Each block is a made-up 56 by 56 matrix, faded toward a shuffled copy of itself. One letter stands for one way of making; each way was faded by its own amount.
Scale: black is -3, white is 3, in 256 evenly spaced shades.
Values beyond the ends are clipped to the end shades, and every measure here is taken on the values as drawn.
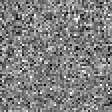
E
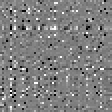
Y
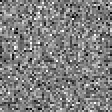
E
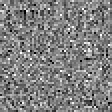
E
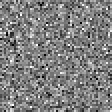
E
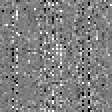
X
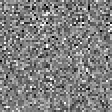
E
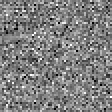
E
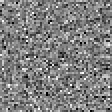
E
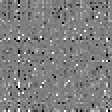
Y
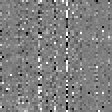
X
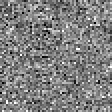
E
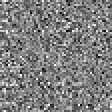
E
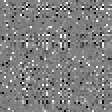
Y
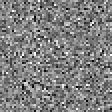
E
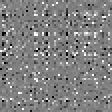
Y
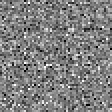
E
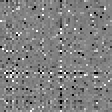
Y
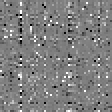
Y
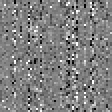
X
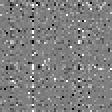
Y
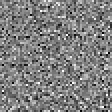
E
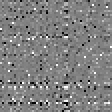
Y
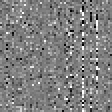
X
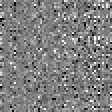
X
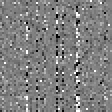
X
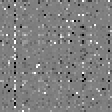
Y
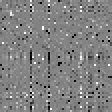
Y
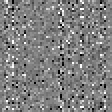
X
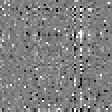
Y
